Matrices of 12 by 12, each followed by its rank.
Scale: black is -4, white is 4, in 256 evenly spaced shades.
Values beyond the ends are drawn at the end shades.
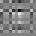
one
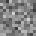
full rank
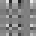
one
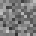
full rank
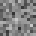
full rank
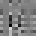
two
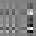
one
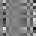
one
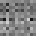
two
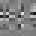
two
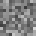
full rank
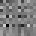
two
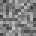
full rank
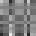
one
